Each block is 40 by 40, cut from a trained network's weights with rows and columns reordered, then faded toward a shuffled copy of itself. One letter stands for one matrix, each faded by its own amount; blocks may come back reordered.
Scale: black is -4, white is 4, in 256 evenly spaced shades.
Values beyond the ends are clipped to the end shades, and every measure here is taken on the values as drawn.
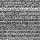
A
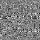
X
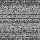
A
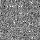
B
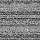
A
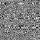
X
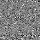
X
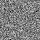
B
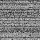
A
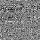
X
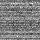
A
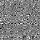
X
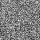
B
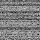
A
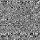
X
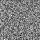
B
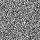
B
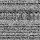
A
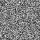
B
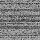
A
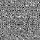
X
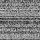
A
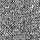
B
